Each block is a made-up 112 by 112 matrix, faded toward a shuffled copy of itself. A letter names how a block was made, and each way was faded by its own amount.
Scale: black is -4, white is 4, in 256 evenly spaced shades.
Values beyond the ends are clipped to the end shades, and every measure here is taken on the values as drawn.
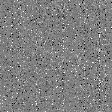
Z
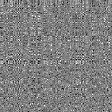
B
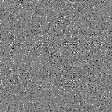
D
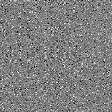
D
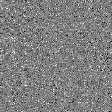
D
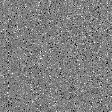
Z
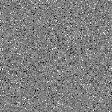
D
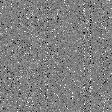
Z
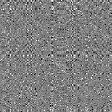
B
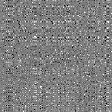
B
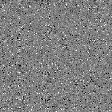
D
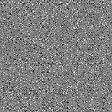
D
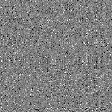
D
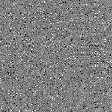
D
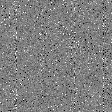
Z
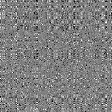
B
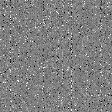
Z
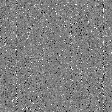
Z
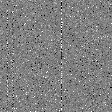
Z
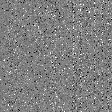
Z
